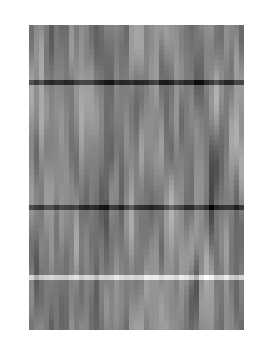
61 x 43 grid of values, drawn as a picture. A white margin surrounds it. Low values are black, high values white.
Rows 12, 37 and 51 stand out from the rest. On average the colour sits 50% of the way up the scale. A few values lie far out on both sides of the bulk.
